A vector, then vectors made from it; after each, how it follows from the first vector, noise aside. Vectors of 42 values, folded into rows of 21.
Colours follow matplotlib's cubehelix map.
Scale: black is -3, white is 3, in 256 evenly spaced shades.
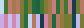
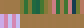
partly zeroed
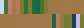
partly zeroed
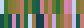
sign-scrambled
